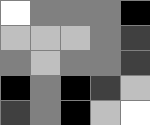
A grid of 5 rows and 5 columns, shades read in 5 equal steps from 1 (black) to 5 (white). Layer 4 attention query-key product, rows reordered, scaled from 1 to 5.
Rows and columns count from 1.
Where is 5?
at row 1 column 1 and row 5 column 5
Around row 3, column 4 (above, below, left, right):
3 2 3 2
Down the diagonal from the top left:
5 4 3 2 5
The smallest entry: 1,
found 4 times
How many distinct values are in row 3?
3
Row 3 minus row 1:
-2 1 0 0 1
